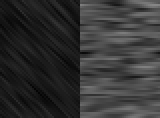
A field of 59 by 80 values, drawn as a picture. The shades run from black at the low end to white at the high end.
It is made of 1 by 2 panels. Panel 1,1: very low, slanting down to the right, faint in contrast. Panel 1,2: low, streaked across.
